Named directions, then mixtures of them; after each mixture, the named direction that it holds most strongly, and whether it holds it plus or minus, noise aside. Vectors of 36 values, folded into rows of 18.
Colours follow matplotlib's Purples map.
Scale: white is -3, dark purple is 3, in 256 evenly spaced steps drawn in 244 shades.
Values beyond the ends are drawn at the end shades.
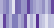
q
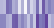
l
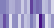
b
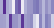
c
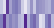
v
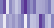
v, minus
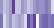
q, minus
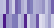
q, plus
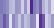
b, plus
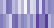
l, plus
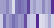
q, plus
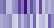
l, minus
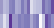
b, minus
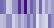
l, minus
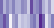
b, plus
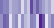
b, plus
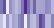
v, minus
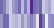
b, plus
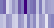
l, minus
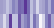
b, minus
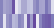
q, minus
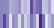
b, plus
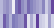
q, plus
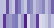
q, plus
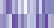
l, plus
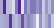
c, plus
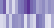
v, minus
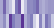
c, plus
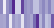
c, minus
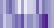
l, plus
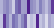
q, plus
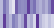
q, plus
